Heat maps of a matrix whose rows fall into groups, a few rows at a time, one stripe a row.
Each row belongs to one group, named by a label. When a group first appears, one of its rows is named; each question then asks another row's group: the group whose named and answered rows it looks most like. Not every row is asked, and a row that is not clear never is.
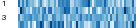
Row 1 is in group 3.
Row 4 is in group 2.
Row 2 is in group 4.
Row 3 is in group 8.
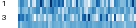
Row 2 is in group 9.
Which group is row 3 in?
3
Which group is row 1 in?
2
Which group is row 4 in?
8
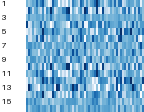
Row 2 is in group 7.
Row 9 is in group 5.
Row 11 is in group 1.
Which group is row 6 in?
1
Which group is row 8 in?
4
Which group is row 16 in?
8
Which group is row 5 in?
9
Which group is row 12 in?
9
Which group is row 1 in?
1
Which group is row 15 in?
3
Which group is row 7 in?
2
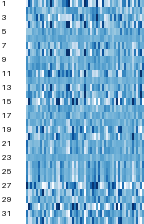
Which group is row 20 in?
4
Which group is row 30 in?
4
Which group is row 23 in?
9
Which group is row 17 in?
7
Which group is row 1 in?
7
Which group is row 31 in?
5
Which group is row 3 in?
1
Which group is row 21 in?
5
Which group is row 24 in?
8
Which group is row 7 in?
8
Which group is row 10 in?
8
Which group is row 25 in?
8
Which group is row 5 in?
9
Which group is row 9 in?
8
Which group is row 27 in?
3
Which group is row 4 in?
7
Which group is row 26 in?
8
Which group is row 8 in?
7
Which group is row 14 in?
2
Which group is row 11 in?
2
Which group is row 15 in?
4
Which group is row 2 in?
3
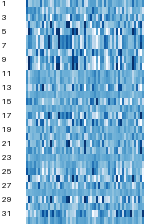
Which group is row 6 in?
2
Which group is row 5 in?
4
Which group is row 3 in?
5
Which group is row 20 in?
5
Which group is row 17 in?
2
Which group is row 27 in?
8
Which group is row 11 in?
8
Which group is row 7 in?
2
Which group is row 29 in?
7
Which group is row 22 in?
2
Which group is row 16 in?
9
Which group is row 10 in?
4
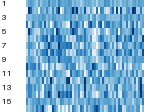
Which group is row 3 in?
9
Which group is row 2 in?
4
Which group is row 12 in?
7
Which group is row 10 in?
3
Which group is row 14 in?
2
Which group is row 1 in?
2
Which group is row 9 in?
2
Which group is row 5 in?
4
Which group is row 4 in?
5
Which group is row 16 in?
1
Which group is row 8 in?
9
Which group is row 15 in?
8
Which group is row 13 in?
2
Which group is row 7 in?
2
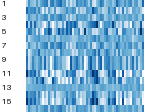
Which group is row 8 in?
8
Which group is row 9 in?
5
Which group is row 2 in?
3
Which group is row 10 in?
5
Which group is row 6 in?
8
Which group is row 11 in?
3
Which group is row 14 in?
3
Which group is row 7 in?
9
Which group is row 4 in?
3
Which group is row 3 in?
9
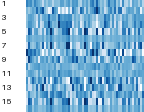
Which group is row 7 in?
7
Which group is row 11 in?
2
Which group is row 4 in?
2
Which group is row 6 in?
7
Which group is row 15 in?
7
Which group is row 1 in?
3
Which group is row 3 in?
2
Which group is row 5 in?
7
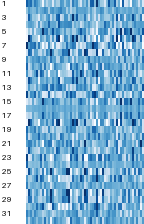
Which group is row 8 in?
7
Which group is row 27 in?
5
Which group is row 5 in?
9
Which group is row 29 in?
7
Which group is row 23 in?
5
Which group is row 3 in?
4
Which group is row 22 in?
4
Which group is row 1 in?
3
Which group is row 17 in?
9
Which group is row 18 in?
4
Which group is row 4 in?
2
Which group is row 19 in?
3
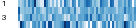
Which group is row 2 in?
5
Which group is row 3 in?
8
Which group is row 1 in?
1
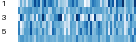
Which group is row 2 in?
8
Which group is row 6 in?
2
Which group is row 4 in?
8
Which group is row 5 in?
8
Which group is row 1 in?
9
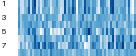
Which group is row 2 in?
1
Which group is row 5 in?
1
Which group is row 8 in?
2
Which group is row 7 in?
9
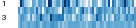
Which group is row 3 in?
2
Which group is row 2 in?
5
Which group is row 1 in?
4
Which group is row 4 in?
9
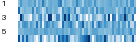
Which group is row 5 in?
9
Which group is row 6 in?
3
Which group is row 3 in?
4
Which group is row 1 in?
7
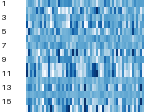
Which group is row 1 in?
2
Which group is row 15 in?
2
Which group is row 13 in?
2
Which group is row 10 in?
3
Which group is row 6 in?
8
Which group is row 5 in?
4
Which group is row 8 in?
4
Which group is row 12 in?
2
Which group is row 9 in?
2
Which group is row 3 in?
5
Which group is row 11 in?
3
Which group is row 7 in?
9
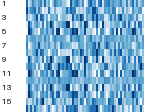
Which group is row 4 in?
7
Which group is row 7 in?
8
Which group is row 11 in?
4
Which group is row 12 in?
2
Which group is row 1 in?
5
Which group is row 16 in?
3
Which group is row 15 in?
1
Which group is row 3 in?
1
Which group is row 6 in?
5
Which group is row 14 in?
4
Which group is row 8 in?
1
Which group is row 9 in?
7
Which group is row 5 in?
4
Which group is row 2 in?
3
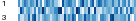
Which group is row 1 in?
5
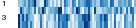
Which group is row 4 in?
3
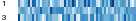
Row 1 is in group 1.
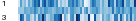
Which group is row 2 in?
9
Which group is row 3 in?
7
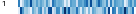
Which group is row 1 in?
8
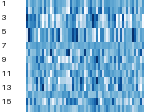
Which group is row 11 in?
5
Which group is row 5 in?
4
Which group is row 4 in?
3
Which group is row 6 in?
4
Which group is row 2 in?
5
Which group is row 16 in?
8
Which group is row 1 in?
5
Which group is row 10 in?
8
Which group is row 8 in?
7
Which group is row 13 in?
1
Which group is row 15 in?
3
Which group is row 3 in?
3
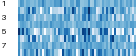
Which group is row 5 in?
3
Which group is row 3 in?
3
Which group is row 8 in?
5
